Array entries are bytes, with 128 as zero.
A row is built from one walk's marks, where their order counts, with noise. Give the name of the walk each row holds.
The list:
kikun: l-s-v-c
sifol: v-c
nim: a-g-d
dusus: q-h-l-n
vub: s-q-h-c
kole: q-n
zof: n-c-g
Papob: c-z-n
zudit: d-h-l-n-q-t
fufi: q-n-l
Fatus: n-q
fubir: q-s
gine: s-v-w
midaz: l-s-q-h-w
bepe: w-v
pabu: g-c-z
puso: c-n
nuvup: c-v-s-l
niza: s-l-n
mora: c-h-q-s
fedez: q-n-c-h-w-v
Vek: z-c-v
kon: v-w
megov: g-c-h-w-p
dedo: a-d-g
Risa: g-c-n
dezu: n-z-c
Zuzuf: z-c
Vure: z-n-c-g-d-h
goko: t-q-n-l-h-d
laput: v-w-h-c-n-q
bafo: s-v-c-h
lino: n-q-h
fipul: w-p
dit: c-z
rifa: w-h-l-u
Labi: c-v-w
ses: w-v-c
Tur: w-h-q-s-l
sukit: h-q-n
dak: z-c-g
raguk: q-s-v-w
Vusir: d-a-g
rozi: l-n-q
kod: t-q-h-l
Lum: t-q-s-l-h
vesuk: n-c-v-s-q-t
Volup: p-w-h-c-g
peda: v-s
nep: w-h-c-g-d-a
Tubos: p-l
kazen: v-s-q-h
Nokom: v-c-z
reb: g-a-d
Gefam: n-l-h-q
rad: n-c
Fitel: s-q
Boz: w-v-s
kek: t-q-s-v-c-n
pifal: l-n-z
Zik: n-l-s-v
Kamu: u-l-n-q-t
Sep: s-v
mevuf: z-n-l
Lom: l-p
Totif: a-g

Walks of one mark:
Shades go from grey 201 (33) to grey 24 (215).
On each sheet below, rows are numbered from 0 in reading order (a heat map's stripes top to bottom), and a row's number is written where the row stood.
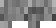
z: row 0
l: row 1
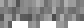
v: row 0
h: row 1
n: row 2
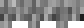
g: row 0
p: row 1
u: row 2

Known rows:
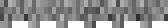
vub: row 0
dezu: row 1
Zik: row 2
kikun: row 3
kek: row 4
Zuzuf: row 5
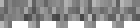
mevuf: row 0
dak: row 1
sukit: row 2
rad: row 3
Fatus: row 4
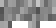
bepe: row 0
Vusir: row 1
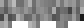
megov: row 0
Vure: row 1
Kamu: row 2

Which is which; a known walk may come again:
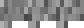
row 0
mevuf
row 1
laput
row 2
gine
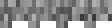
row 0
nuvup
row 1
Zik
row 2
Lom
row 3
mora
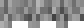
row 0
dezu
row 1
sukit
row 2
Papob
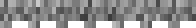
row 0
fedez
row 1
Vusir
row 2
rozi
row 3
fubir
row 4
Tur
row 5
sifol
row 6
kole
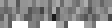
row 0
Labi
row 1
Kamu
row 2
Boz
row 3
dak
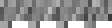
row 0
ses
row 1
fipul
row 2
bepe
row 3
vub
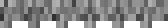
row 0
raguk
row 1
midaz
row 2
Nokom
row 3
pabu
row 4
dit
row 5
bafo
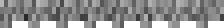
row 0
kod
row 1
Fatus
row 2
Fitel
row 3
kazen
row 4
niza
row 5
puso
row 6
lino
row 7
Zuzuf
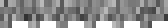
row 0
kek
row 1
megov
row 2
fufi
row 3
Volup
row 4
Vure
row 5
kikun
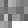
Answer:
vesuk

